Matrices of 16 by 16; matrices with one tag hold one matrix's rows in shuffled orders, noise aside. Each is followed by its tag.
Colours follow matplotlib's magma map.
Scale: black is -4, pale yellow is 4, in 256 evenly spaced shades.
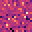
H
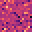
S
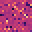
H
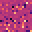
H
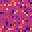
H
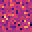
S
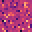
S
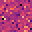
S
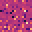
H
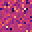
H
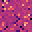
S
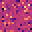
S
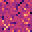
S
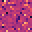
S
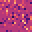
H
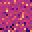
H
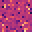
S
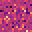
H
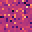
H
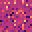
H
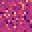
H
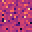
S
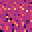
H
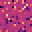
H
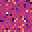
H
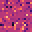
H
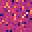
H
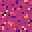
S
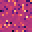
H
